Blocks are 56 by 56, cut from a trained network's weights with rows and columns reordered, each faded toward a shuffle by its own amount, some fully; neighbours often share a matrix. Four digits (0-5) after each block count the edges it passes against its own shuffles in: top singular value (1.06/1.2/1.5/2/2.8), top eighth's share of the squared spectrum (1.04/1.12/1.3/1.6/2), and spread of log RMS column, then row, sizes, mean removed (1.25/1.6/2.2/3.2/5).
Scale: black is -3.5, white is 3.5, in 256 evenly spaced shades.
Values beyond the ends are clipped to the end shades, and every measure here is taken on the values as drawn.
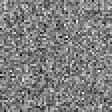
2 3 1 0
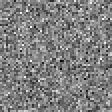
1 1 1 0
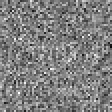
3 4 1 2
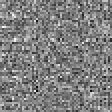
3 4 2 1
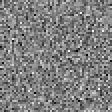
1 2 0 0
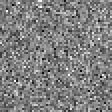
0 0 0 0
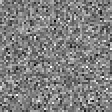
0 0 0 0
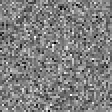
0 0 0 0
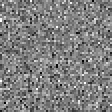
0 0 0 0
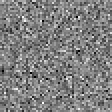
1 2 0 0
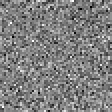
2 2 0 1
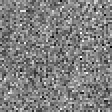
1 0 0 0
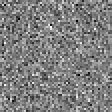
3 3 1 1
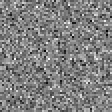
0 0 0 0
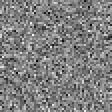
1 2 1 0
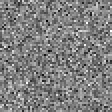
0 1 0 0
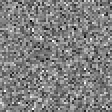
0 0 0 0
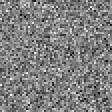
0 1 0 0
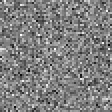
1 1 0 0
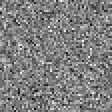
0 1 0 0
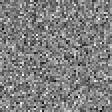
1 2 0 0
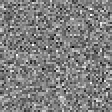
3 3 0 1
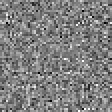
3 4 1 2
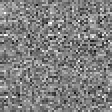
3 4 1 2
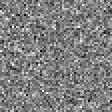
1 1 0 0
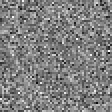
2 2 0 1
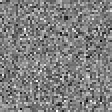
2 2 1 1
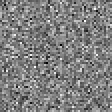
3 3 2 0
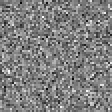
2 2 0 0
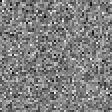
1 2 0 1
